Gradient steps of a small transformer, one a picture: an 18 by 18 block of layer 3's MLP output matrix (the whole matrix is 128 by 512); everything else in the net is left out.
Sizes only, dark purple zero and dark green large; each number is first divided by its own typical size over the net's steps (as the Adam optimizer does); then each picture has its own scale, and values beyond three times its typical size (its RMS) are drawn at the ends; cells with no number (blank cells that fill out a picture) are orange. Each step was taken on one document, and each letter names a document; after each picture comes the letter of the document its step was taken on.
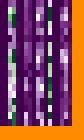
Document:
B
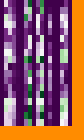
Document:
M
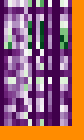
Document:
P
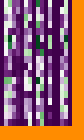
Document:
P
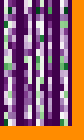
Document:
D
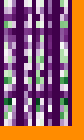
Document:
D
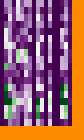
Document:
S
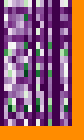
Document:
S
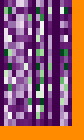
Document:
M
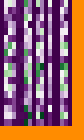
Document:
P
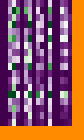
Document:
B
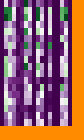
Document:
P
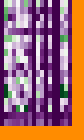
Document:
S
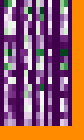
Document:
P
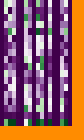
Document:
M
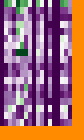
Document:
S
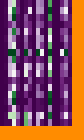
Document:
B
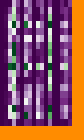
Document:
B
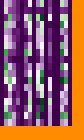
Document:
M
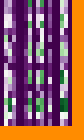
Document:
M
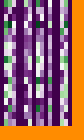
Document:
D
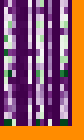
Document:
D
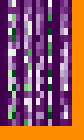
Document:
B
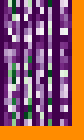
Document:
B
